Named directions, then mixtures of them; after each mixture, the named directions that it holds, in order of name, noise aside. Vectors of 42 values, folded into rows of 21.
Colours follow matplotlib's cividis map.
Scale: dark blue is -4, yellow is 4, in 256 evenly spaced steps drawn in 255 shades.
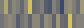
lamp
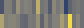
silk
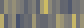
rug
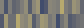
lamp, rug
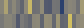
lamp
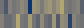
lamp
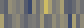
lamp, rug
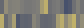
rug, silk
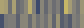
lamp, silk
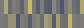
lamp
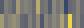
silk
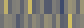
lamp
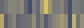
lamp, rug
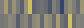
lamp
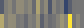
silk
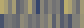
lamp, silk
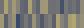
lamp, rug
